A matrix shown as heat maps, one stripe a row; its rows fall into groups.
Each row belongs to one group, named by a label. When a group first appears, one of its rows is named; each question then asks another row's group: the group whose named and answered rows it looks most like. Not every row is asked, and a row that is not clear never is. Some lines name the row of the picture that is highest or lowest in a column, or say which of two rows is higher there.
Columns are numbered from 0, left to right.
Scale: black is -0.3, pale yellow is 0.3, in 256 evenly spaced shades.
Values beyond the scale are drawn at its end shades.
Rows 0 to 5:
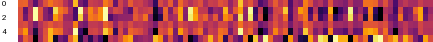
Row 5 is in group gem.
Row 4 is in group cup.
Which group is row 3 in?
cup
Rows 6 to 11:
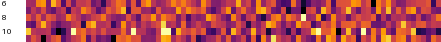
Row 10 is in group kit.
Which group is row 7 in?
kit
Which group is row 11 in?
gem
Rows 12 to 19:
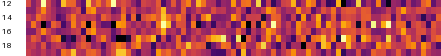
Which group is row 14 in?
kit
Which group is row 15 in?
gem
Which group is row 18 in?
kit
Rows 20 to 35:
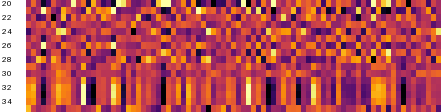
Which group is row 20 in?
gem
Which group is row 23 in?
kit
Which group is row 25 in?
gem
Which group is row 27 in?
gem
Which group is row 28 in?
kit
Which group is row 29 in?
cup
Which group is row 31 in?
cup
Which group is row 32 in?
cup
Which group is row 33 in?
cup
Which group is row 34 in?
cup
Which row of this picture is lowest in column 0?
24
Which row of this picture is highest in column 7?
24
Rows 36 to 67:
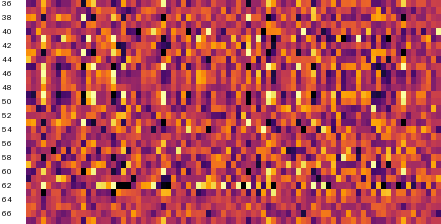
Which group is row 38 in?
cup
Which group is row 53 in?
cup
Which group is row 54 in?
kit
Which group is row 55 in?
gem
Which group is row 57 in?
kit
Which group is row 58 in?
gem
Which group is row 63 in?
gem
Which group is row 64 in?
gem
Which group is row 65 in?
cup
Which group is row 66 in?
kit
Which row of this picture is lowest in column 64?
41
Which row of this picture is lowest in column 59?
40
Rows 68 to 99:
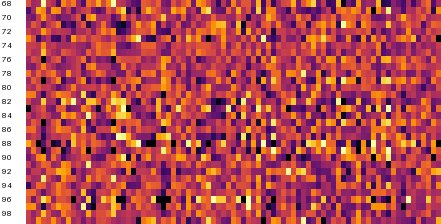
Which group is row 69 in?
kit
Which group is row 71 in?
gem
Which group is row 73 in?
kit
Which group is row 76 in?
gem
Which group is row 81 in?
cup
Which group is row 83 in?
kit
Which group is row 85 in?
gem
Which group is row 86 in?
cup
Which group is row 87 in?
gem
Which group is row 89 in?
gem
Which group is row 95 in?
cup
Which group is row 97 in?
cup
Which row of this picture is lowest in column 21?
92
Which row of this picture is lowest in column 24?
88
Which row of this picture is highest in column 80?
96
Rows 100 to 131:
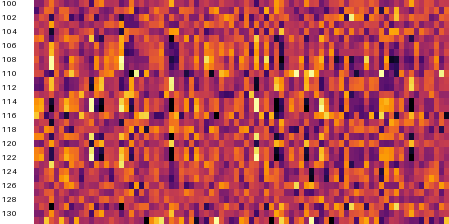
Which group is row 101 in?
kit
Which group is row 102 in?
gem
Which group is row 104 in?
gem
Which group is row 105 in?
cup
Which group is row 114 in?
cup
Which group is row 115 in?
cup
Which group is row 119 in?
cup
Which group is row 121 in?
cup
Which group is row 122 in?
cup
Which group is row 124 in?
kit
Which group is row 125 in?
kit
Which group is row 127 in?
kit
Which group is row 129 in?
gem
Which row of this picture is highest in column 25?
131
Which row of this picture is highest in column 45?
116
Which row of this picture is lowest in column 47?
131
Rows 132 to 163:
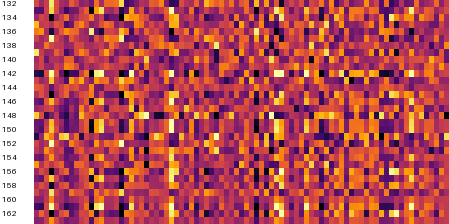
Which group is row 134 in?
gem
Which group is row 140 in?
kit
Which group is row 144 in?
cup
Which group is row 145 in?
gem
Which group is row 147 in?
kit
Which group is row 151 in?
kit
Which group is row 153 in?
kit
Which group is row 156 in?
gem
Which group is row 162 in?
gem
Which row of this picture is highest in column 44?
136
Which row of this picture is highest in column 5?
151
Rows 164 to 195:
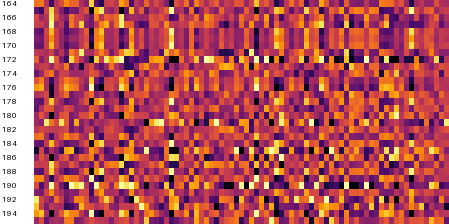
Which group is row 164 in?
cup
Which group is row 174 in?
kit
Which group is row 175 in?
cup
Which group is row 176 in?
cup
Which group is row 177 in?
gem
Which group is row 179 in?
kit
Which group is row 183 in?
cup
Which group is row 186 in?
gem
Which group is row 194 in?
cup
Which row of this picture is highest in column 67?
193
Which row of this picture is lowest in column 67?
190
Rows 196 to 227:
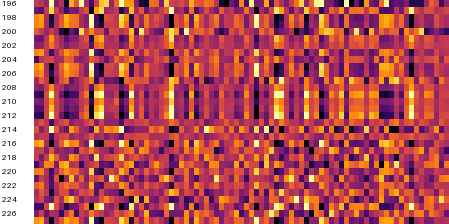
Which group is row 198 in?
cup
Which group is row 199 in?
cup
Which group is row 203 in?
cup
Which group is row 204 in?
kit
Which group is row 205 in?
cup
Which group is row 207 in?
gem
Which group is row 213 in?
gem
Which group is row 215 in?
gem
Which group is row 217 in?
kit
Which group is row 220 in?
cup
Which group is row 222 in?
cup
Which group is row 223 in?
gem
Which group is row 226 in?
kit
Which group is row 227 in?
cup
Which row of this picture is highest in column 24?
219
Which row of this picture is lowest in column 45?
219
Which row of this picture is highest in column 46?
214
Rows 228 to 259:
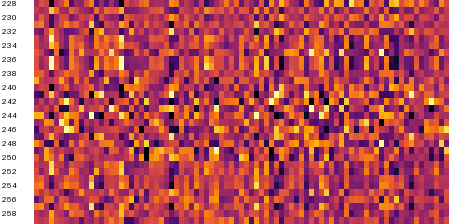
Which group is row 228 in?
gem
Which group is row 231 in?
cup
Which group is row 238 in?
cup
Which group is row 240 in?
gem
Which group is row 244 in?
cup
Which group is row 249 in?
kit
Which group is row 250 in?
kit
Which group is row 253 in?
cup
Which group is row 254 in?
cup
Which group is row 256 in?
kit
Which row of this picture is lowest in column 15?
242
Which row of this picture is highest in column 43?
242
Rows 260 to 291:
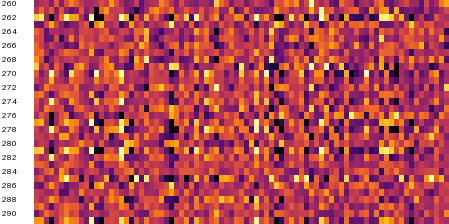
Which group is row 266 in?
kit
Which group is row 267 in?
cup
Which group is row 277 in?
cup
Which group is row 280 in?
gem
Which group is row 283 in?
cup
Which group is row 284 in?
kit
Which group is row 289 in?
cup
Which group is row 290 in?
kit
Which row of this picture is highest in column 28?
269
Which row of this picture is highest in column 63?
276
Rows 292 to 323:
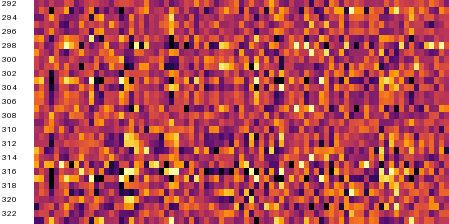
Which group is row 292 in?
kit
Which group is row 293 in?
gem
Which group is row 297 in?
cup
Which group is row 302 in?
gem
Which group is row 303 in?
cup
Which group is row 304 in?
gem
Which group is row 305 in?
cup
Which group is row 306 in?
cup
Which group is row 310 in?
kit
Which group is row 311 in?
gem
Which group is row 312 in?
gem
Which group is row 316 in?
gem
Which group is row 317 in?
cup
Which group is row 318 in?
gem
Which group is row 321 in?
kit
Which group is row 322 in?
gem
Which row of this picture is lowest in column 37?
316
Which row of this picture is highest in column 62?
298
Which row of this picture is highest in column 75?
323
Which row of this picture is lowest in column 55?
321
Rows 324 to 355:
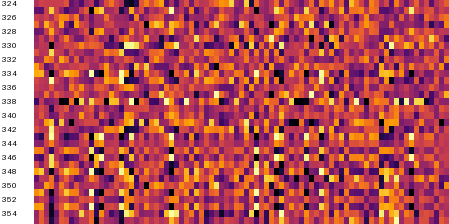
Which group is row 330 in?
gem
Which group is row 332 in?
kit
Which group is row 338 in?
kit
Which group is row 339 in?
gem
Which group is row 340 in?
gem
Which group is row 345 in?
cup
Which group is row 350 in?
kit
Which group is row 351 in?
cup
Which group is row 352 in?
gem
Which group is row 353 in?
cup
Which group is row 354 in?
gem
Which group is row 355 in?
gem
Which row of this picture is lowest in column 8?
338
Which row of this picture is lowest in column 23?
338
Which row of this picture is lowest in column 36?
333
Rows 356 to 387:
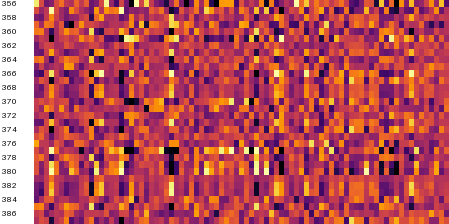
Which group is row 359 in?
kit
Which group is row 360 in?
cup
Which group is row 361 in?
gem
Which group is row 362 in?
kit
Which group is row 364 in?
cup
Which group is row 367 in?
gem
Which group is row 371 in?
kit
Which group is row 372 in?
gem
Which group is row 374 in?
gem
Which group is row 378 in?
cup
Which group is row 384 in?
kit
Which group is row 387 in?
gem
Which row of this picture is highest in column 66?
380
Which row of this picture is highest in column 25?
377
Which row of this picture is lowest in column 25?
361
